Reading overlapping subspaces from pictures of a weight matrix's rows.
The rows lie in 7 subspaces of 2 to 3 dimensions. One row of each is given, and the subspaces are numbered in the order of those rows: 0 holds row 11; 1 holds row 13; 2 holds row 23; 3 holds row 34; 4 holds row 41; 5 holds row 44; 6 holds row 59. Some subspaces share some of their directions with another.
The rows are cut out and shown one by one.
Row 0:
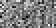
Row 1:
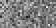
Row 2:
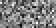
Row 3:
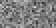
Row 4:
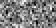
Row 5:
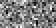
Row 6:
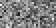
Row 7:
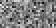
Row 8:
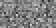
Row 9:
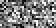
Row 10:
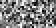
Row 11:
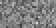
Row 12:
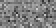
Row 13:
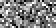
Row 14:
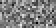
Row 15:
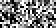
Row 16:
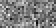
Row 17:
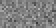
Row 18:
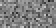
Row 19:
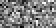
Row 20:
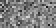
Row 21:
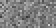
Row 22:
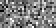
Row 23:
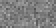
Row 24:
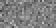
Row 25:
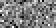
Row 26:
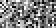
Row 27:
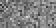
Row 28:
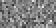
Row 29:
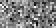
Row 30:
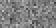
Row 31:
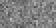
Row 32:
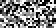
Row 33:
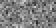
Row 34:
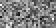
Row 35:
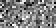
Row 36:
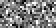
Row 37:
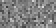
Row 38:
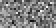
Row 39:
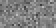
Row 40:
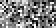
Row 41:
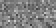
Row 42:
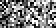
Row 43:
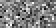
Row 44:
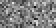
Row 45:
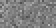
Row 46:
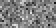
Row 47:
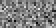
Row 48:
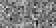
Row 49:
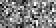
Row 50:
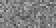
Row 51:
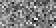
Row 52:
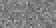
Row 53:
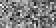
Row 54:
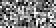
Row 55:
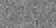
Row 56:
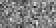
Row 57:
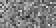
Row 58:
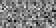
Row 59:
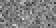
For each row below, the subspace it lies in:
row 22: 3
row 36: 3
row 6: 3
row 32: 5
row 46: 6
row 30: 6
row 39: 5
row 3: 1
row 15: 6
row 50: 5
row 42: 5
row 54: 2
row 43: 3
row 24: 3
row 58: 4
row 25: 3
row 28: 0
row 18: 4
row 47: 4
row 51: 5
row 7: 1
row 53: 3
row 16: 2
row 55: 2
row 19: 4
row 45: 3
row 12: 4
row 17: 4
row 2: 0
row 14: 0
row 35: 1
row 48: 2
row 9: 4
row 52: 4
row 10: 0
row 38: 1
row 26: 1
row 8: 4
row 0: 1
